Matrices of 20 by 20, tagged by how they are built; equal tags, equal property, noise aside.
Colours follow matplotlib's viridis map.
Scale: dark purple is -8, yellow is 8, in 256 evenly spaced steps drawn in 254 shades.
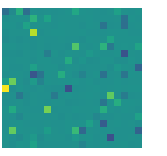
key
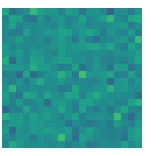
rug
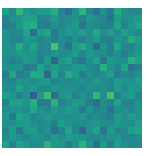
rug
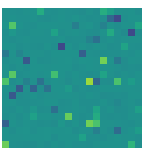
key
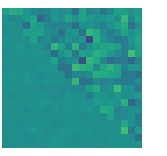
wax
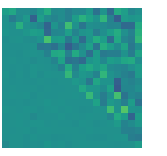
wax
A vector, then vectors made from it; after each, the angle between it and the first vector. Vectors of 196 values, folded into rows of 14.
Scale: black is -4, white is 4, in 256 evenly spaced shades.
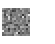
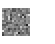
nearly parallel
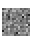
nearly opposite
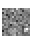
partly opposed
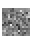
partly aligned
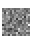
partly aligned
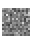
partly aligned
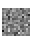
nearly opposite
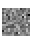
nearly opposite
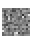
nearly parallel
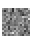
partly aligned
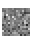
partly aligned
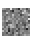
partly aligned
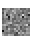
nearly opposite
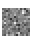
orthogonal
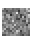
partly aligned
